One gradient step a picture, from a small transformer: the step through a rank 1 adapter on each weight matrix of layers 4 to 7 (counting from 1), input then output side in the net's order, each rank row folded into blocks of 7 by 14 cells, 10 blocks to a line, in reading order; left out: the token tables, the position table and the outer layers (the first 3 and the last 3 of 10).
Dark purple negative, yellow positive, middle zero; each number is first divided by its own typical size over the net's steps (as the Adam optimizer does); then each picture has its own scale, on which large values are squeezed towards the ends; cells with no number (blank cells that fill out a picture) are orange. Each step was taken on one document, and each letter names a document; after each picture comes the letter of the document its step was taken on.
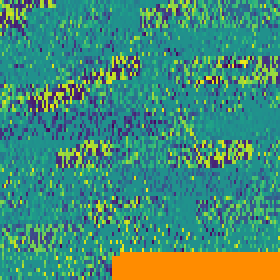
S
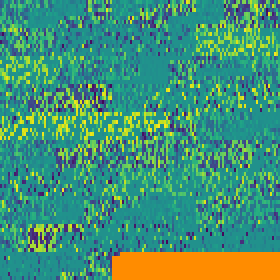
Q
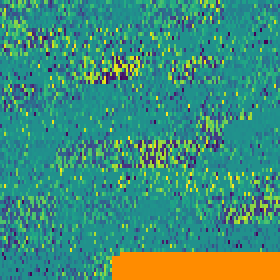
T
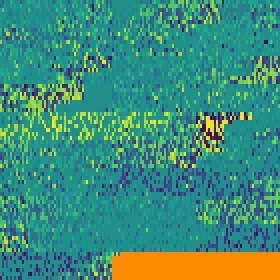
T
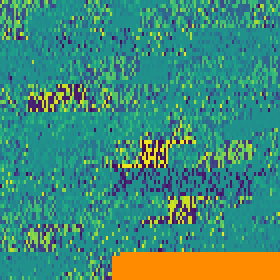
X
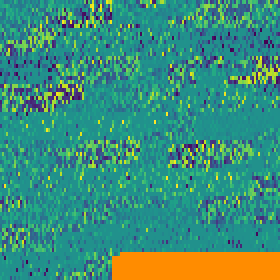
T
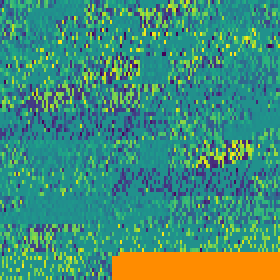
S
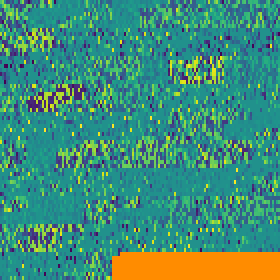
S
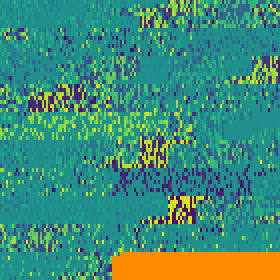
X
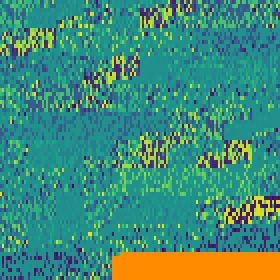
X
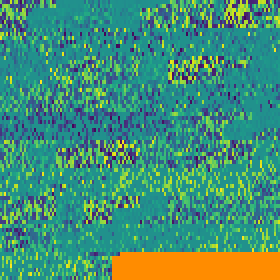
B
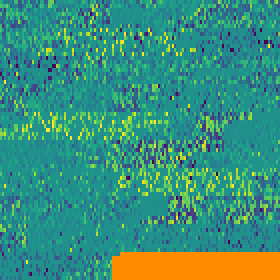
T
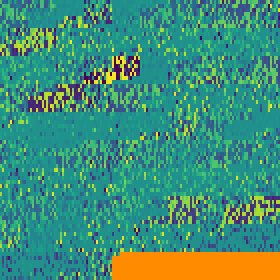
X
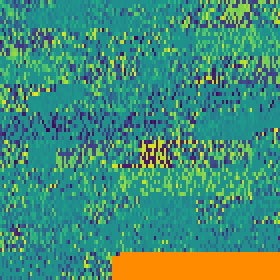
S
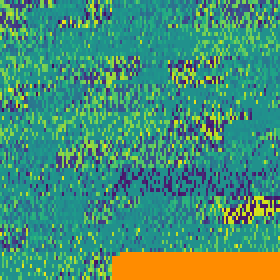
B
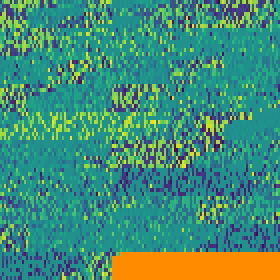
B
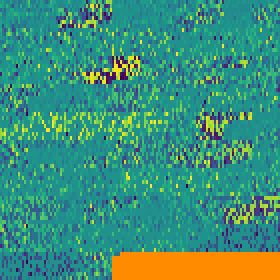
T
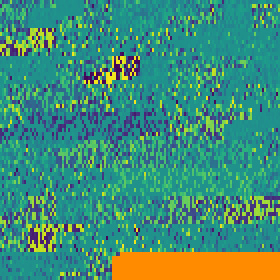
X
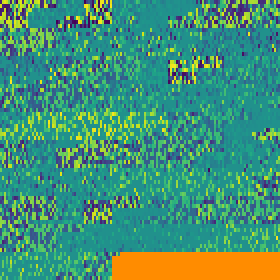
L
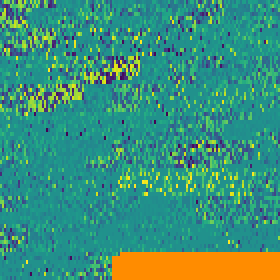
T
